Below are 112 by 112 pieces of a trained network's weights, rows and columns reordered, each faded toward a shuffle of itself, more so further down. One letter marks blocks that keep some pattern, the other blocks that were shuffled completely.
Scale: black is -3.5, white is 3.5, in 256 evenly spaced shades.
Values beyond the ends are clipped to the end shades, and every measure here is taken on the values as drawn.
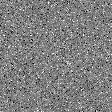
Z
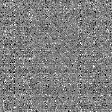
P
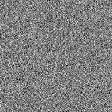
P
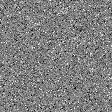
Z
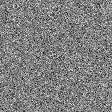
Z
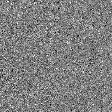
P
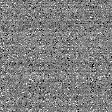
P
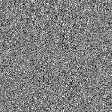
P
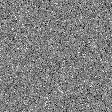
Z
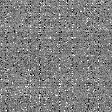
P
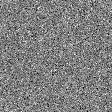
Z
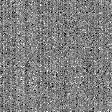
P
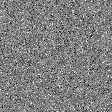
Z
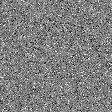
Z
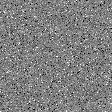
Z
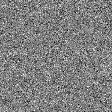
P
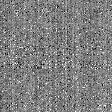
P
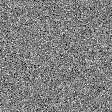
Z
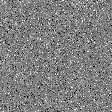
Z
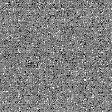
P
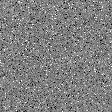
Z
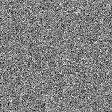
P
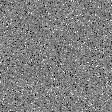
Z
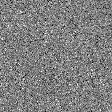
P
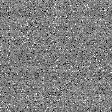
P
